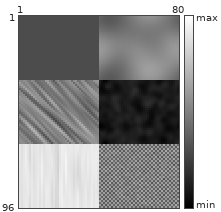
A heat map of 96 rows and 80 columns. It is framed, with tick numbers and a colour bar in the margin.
The table splits into 3 rows of 2 panels. Panel 1,1: low, flat. Panel 1,2: middling, smooth. Panel 2,1: middling, slanting down to the right. Panel 2,2: very low, blotchy, faint in contrast. Panel 3,1: very high, streaked downward, faint in contrast. Panel 3,2: middling, checkered, strong in contrast.
